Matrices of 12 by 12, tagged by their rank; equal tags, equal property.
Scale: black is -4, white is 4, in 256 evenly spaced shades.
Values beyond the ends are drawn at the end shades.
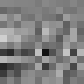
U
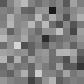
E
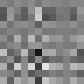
U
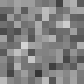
E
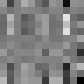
U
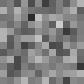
E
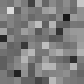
E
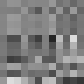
U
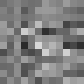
U
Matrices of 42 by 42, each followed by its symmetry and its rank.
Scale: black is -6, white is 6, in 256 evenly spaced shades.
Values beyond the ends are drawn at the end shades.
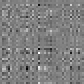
neither, rank three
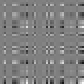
symmetric, rank one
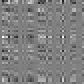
neither, rank two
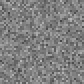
antisymmetric, full rank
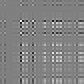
symmetric, rank one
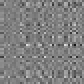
neither, rank three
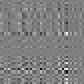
neither, rank two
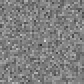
antisymmetric, full rank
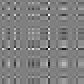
symmetric, rank one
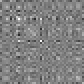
symmetric, rank three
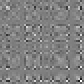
symmetric, rank three
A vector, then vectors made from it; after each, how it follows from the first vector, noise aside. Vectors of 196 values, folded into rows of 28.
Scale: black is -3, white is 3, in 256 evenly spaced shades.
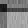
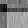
copied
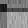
copied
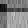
copied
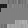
partly zeroed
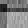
copied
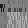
partly zeroed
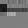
partly zeroed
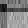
copied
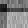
copied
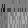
partly zeroed
